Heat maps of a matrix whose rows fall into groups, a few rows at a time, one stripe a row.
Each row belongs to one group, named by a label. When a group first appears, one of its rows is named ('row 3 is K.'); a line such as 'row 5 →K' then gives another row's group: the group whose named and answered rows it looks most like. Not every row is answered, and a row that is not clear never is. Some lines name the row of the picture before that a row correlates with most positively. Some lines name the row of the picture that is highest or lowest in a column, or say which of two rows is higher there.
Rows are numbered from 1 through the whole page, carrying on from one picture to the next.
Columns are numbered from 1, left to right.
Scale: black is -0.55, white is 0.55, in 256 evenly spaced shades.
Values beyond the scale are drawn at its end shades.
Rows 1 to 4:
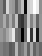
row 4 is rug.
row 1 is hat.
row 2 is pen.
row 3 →pen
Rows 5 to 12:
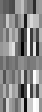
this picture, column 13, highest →12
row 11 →pen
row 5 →rug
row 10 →hat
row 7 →pen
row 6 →hat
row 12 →hat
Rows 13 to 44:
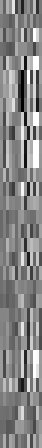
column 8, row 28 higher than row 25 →Yes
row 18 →pen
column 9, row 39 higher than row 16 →No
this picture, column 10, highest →18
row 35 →rug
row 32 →pen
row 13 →pen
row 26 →rug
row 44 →pen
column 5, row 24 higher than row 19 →No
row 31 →rug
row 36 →rug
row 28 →rug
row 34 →rug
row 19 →pen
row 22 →rug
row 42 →rug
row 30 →hat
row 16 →rug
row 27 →hat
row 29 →pen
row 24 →hat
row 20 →pen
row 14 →rug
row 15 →hat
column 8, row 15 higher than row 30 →Yes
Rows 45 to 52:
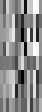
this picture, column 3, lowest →52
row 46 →pen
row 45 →hat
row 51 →pen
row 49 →rug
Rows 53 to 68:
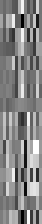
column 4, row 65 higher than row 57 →Yes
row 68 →pen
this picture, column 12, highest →63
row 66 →hat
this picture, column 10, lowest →55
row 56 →rug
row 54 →pen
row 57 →pen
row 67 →rug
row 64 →hat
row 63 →hat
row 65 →pen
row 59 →rug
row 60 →rug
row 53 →rug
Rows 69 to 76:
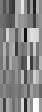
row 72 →pen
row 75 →rug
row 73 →pen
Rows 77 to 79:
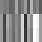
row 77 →rug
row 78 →hat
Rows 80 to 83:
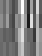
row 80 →rug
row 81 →rug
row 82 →rug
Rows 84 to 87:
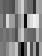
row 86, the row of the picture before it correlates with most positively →83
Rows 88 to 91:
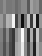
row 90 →rug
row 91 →rug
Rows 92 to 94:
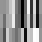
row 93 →pen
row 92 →pen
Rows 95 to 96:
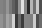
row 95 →rug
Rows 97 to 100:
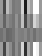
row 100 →hat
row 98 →hat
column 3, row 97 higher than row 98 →Yes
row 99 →rug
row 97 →hat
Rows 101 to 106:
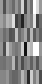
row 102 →pen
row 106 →rug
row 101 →hat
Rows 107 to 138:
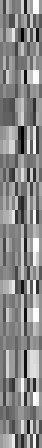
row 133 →hat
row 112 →hat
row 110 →rug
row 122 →pen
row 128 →hat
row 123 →hat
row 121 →pen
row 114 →rug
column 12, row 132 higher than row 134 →Yes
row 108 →rug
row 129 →hat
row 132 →hat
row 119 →rug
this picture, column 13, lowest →109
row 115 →rug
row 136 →rug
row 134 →rug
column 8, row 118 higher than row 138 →Yes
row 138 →pen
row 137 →rug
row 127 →pen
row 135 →hat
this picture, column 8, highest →134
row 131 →rug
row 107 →hat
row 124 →hat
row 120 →pen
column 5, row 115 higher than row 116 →No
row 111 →pen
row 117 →pen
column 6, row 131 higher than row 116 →No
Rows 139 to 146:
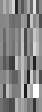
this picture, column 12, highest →145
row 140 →rug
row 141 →hat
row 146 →rug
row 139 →pen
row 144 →rug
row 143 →rug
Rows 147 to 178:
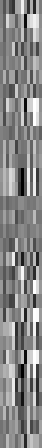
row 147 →rug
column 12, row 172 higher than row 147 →Yes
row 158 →pen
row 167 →hat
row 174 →pen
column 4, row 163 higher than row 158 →No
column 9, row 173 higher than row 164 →No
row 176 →pen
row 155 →hat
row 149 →hat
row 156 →rug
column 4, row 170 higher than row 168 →Yes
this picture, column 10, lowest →147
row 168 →rug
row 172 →hat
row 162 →pen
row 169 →hat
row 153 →rug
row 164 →rug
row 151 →hat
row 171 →pen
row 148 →hat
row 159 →pen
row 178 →hat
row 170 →pen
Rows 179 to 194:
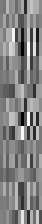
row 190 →pen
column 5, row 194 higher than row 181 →No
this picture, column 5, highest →181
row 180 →pen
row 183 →pen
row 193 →pen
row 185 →rug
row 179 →hat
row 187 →pen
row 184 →pen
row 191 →rug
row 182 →pen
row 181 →pen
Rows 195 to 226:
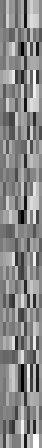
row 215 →hat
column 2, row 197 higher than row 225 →Yes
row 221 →pen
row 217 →pen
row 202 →hat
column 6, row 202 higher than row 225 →No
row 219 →pen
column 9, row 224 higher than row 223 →Yes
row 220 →rug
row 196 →hat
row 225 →rug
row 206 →hat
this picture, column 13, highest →226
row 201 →hat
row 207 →rug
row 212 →rug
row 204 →rug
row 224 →rug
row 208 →hat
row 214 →pen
